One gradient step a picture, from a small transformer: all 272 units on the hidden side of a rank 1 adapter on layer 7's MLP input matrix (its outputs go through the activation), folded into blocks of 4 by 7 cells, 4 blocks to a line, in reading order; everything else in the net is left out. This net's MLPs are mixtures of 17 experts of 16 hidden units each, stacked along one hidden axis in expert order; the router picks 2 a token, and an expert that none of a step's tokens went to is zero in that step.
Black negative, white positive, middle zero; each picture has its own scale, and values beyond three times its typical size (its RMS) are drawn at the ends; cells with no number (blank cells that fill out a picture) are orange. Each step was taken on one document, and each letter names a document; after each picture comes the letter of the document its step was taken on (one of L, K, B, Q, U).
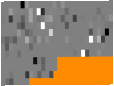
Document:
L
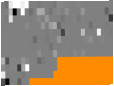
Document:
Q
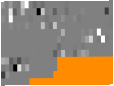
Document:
Q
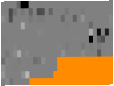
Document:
L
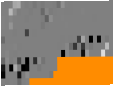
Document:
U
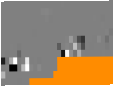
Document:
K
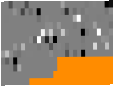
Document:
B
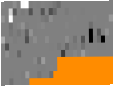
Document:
L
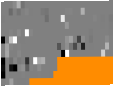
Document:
K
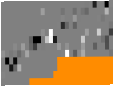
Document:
B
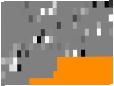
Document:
B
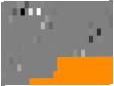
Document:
Q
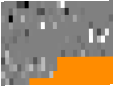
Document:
L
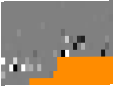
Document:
K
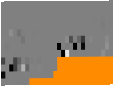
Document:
K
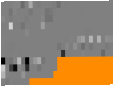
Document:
U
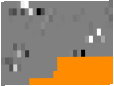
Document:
Q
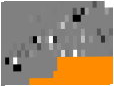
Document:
B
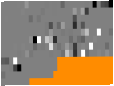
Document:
B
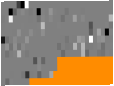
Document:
L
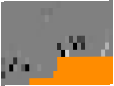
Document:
K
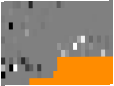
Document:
U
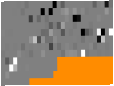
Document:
B
